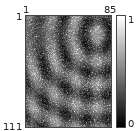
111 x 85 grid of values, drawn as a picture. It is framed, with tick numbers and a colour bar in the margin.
Odd rows or columns: none. Slope: none. Average level on the scale: 40%. Ninth with the lowest average: top right. Rings: centred on the top right. Seam: none. Stripes: upright, repeating 4 times.
